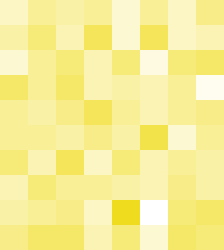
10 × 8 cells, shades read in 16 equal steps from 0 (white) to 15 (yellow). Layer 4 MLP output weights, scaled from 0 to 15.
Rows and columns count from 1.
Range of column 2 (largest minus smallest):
5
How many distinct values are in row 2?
6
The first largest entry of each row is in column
8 4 8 1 4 6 3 2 5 2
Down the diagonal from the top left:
4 9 9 5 7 12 7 6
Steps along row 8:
up down same down down up down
